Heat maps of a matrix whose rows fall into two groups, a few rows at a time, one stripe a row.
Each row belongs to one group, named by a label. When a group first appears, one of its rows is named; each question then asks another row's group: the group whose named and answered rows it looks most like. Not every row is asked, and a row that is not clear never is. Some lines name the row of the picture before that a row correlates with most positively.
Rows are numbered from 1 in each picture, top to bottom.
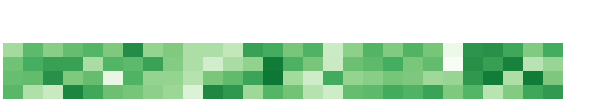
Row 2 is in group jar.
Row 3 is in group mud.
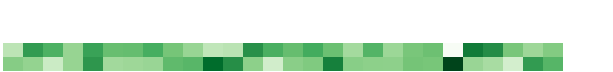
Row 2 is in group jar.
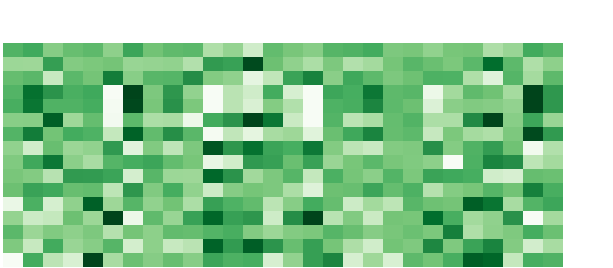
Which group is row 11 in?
mud
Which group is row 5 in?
mud
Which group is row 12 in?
jar
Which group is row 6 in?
mud
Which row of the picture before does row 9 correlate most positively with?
1
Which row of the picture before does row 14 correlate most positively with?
2
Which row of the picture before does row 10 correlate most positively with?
2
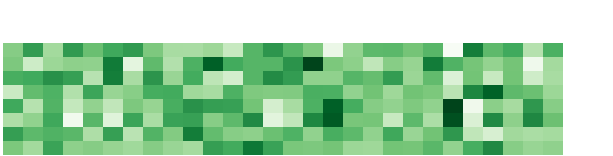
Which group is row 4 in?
jar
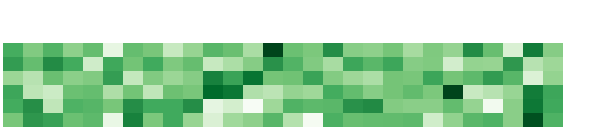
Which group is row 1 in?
mud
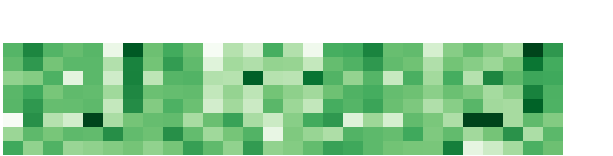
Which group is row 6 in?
jar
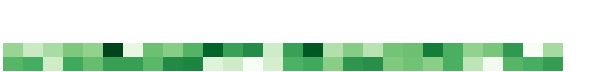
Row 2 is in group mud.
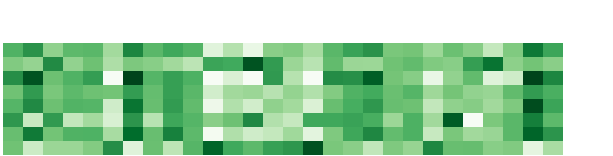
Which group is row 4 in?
mud
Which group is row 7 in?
mud
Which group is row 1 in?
mud
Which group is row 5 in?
mud
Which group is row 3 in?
mud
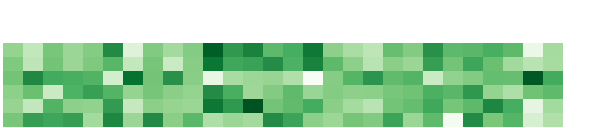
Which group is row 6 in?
jar
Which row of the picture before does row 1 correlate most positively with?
8
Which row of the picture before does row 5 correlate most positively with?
8
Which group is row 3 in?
mud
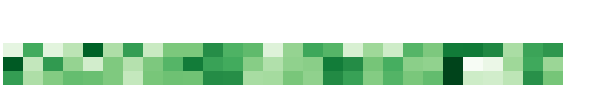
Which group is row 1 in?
jar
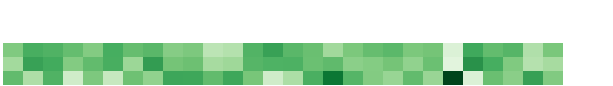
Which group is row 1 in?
jar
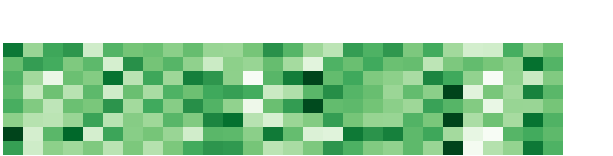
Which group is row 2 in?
mud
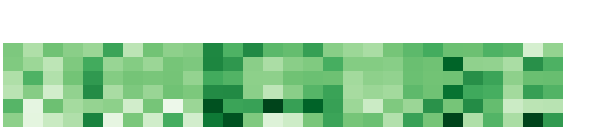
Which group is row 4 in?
jar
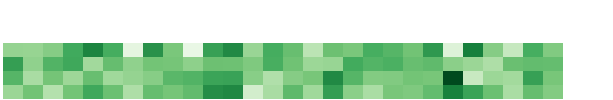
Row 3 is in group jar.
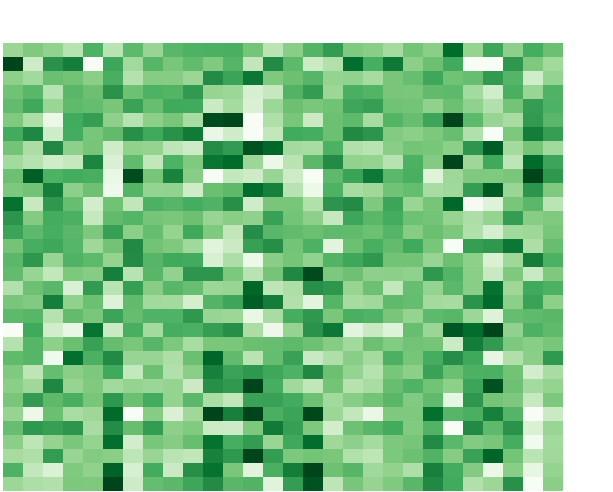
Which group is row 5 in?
mud
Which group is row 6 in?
jar
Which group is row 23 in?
jar
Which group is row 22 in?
jar
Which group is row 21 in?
jar
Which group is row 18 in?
jar
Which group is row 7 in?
mud
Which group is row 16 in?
mud
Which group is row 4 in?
mud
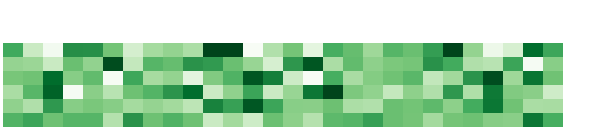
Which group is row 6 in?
mud
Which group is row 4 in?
jar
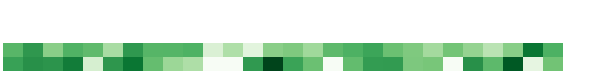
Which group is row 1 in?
mud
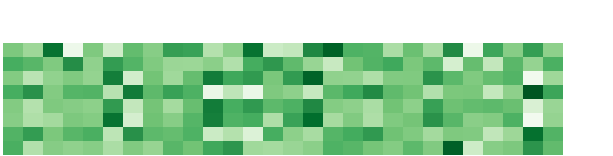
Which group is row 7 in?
mud
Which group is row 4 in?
mud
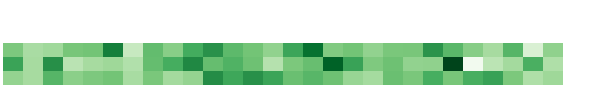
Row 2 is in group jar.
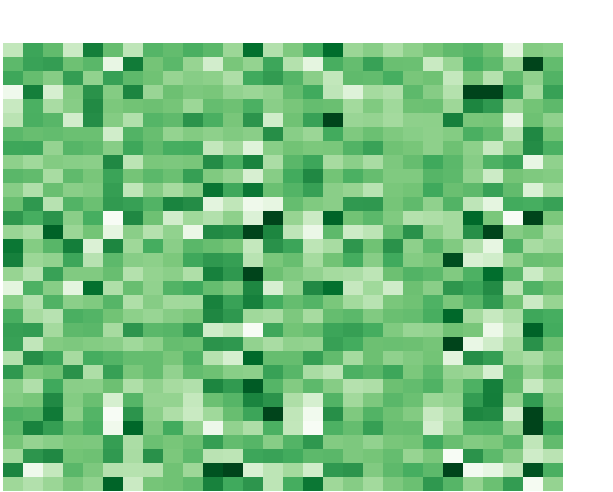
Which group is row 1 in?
jar
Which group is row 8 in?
mud
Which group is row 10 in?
mud
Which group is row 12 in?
mud
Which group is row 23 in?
jar
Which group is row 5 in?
jar
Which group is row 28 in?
mud
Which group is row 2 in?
mud
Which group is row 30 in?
jar
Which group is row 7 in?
mud
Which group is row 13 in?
mud
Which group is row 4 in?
jar
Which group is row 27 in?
mud
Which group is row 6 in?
jar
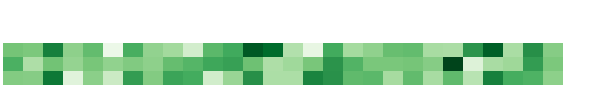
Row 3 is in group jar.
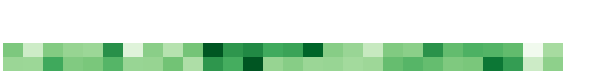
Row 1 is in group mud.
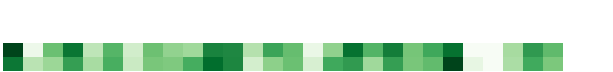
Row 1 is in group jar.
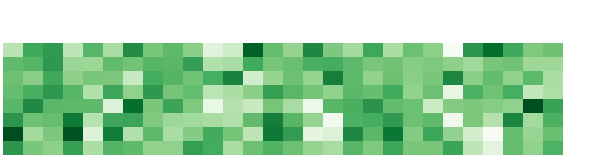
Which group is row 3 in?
jar
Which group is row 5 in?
mud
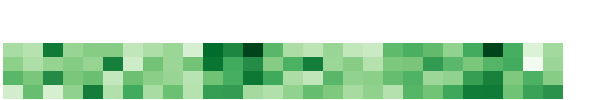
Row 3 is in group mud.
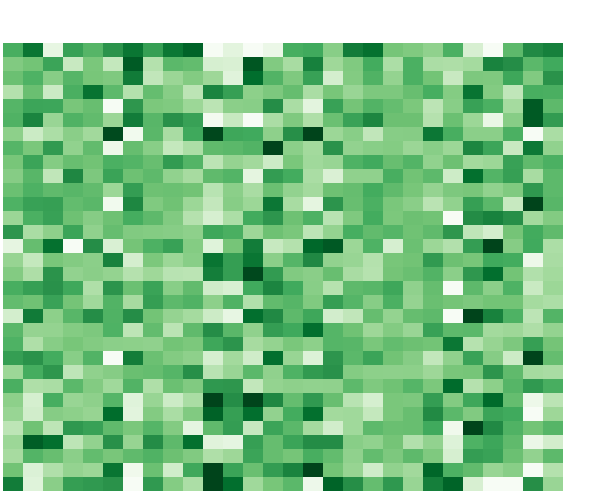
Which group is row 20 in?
jar
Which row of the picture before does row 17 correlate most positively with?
1
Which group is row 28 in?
jar
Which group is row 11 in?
mud
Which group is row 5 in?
mud
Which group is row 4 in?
jar
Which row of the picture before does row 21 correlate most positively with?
2
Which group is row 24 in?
jar
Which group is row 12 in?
mud
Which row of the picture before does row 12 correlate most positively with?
3
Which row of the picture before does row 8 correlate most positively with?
3
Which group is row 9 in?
mud
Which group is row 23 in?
mud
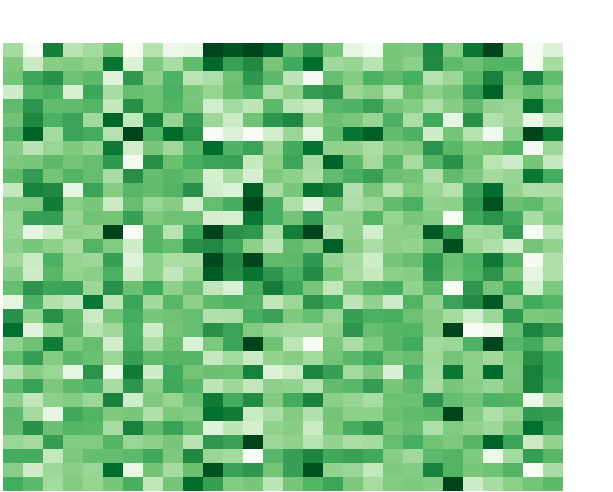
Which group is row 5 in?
mud
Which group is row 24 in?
jar
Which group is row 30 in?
mud
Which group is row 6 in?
jar
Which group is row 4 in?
jar
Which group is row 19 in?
jar
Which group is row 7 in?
mud
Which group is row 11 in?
jar
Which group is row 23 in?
mud
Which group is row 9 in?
jar
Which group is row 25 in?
mud
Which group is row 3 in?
mud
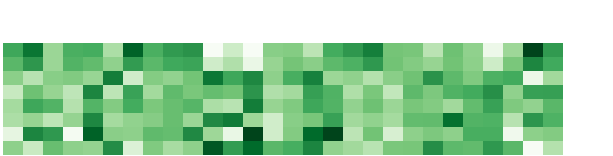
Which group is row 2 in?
mud
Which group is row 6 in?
jar
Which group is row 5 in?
jar
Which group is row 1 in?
mud
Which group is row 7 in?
jar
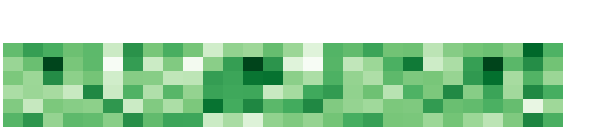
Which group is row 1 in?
mud
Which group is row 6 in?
mud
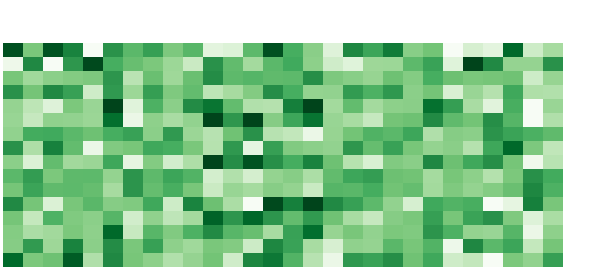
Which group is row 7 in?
mud
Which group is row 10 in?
mud
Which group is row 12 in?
mud
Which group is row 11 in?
mud
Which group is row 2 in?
jar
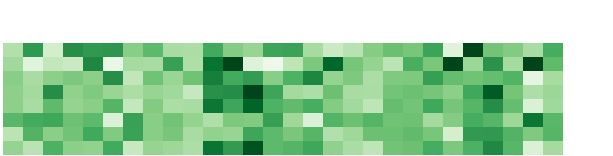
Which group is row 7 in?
jar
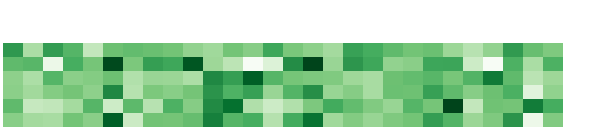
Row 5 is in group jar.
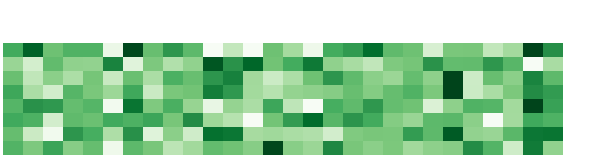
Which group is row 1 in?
mud
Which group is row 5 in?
mud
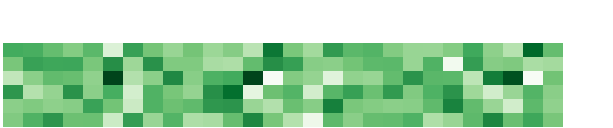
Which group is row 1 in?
mud
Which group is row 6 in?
mud
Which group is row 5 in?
jar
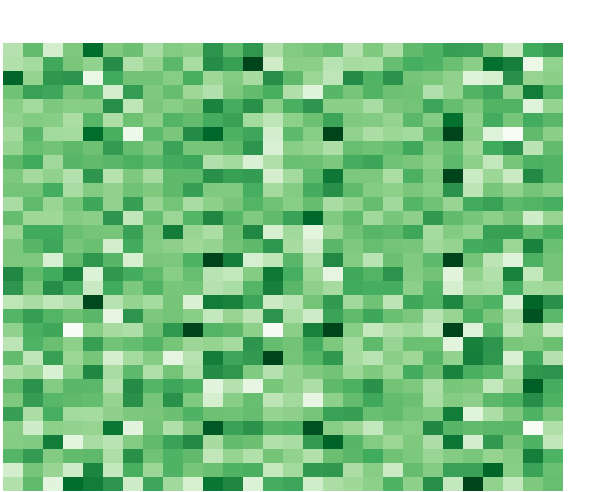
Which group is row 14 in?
mud
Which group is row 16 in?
jar
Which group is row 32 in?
jar
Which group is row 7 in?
jar
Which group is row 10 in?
jar
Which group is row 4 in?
mud
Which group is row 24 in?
jar
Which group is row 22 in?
jar
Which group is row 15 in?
mud
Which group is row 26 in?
mud
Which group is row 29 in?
jar
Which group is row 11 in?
jar
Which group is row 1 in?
jar
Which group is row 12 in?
jar
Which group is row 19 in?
jar
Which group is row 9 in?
mud
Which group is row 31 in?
jar
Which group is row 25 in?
mud
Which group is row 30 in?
mud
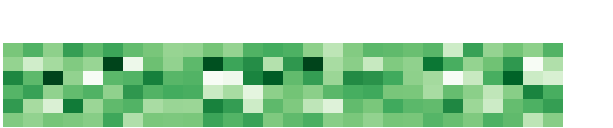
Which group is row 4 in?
mud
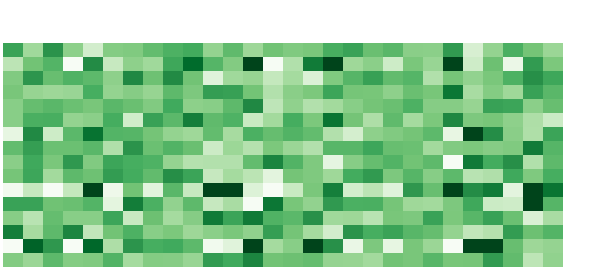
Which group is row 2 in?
jar
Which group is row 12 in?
mud
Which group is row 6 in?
jar
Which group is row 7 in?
jar
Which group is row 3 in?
mud
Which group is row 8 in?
mud
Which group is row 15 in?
jar
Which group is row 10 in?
mud
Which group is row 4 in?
jar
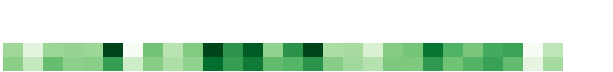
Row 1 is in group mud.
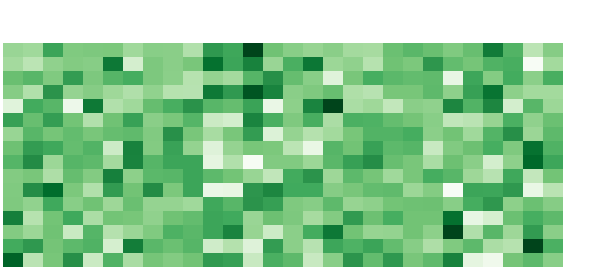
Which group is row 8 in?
mud
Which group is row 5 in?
jar
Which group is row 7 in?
mud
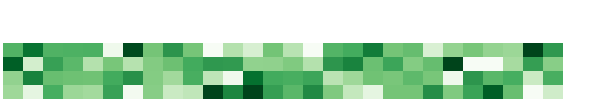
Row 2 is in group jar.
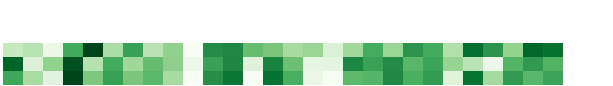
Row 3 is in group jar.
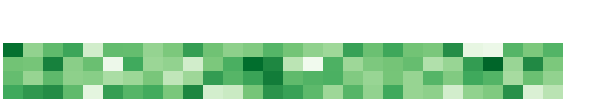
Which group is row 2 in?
mud
